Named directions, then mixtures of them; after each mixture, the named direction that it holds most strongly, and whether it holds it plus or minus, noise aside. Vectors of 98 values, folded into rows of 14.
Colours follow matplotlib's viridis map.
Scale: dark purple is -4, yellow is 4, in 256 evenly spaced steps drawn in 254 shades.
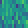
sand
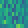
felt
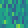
felt, plus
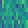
sand, plus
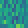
felt, plus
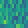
felt, plus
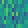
felt, plus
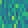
sand, minus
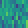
sand, plus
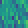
sand, plus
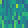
sand, minus
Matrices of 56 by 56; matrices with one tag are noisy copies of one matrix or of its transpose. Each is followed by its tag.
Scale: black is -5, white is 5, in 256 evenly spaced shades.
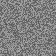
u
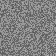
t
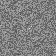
t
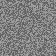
u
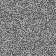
t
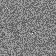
u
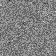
u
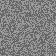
t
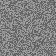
t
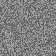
u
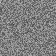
u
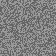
u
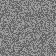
t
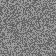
u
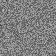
u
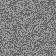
t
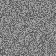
t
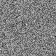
u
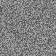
u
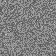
u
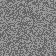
u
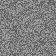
t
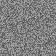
u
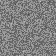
t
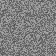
t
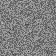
t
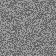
t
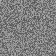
u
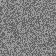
u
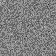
u
